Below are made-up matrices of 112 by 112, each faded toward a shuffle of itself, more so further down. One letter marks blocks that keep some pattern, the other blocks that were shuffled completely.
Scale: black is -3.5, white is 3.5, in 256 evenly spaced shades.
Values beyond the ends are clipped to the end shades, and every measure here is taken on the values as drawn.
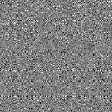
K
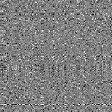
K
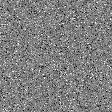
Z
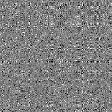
K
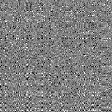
K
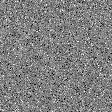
Z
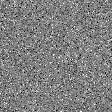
Z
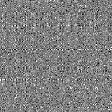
K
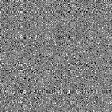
K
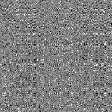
K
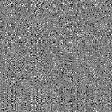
K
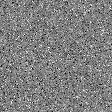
Z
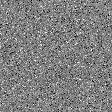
Z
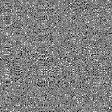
K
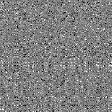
K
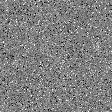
Z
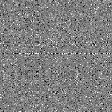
K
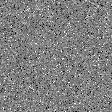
Z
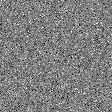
Z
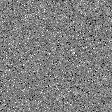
Z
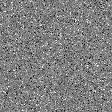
Z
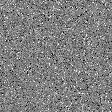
Z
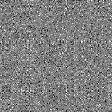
K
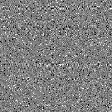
K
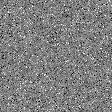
Z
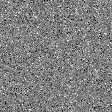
Z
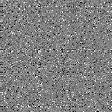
K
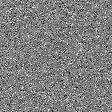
Z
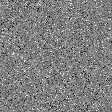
Z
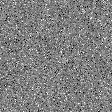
Z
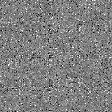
K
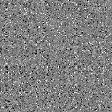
K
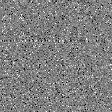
K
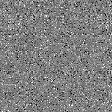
K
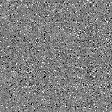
K
